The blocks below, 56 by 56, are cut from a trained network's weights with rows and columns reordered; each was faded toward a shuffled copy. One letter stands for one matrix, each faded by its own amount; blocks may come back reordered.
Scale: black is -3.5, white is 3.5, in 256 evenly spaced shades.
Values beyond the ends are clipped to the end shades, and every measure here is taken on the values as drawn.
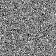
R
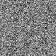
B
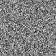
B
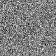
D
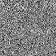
B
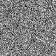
D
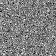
R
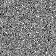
R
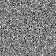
R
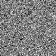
D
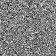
R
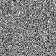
B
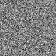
D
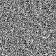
B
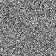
D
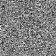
B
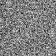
B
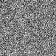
B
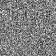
D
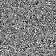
B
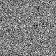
D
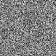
B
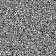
R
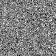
R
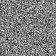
R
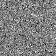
R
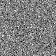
R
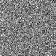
B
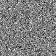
R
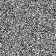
R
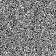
R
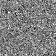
R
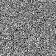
R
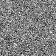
R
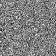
B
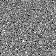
R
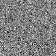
B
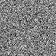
D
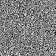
B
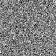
B
